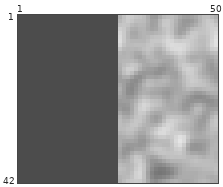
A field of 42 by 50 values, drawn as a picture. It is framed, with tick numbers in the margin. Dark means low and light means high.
It is made of 1 by 2 panels. Panel 1,1: low, flat. Panel 1,2: high, blotchy.
